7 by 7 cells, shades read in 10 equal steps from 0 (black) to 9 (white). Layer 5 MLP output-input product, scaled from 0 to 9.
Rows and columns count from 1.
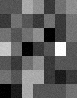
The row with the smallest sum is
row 7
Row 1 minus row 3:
-1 0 2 0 2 2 1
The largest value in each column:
7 4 6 6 4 9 5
